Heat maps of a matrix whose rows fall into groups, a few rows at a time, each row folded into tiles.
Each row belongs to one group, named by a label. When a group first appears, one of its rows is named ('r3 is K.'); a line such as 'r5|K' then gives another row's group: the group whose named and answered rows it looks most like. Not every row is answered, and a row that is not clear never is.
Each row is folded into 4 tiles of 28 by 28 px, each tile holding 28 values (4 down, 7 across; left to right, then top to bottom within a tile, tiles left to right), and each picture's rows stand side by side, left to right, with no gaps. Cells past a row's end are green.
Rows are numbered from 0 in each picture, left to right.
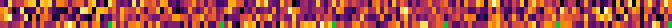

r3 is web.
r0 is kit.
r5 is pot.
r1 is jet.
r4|kit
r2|web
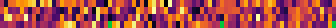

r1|web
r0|kit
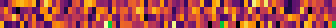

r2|jet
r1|jet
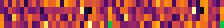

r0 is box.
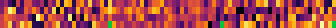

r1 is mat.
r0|pot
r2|web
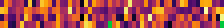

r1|box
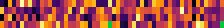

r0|kit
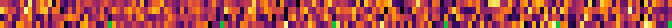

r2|jet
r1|mat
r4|kit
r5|mat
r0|jet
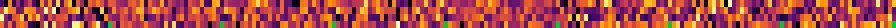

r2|jet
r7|web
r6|web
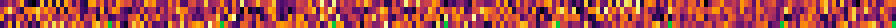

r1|web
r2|kit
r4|pot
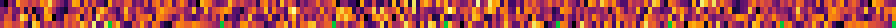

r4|mat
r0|kit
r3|pot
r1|box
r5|mat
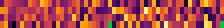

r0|mat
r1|pot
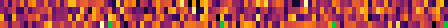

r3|jet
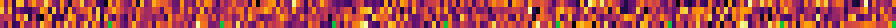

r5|jet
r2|mat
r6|pot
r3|pot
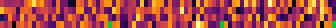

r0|jet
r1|mat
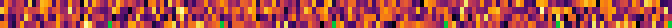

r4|box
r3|box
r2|jet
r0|mat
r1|web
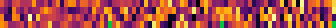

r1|box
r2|pot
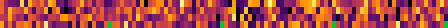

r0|jet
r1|mat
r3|jet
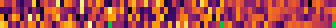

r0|box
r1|kit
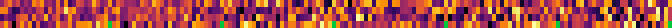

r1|mat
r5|kit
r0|web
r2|web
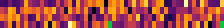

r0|pot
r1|kit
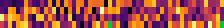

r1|web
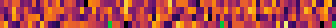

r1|box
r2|jet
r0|box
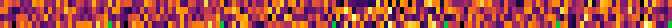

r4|jet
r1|web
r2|pot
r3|pot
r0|web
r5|mat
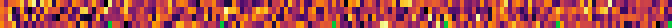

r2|pot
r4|box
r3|box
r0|kit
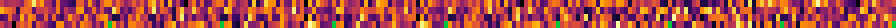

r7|jet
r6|pot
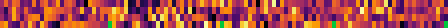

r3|jet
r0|box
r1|pot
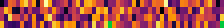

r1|mat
